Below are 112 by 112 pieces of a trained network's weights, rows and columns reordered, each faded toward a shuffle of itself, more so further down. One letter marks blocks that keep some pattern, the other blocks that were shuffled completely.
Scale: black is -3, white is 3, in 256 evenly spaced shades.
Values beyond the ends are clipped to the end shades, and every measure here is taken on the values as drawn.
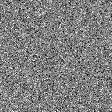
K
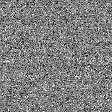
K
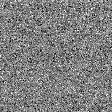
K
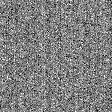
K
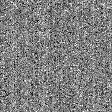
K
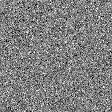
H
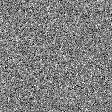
H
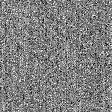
K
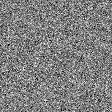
H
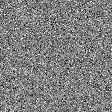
H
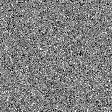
K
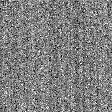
K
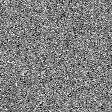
H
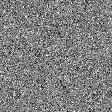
H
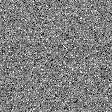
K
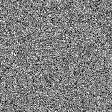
K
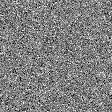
H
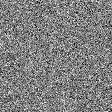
H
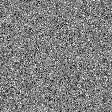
H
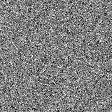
H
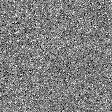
H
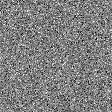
H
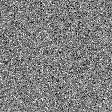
H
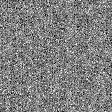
K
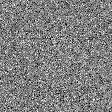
H
